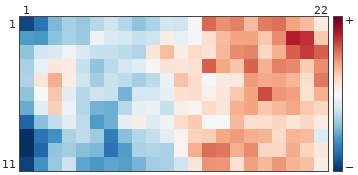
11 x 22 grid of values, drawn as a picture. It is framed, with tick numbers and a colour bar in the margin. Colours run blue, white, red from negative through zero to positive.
Average level on the scale: 50%. Slope: up to the right. Grain: blotchy. Ninth with the lowest average: bottom left. Ninth with the highest average: top right.
